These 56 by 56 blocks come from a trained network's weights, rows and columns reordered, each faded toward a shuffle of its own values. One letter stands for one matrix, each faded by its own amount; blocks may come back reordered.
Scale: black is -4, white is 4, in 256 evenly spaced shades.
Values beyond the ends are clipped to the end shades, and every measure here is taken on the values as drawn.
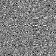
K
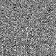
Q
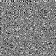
K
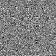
Q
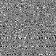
K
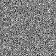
Q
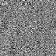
K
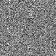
Q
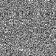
Q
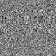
K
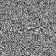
K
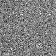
Q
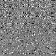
K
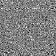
K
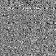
K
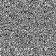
Q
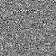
K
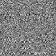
K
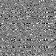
K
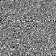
K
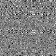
K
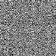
Q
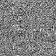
Q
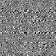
K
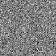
Q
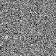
Q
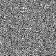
Q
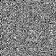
Q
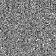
Q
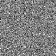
Q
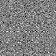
K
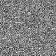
Q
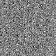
Q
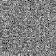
Q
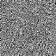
Q
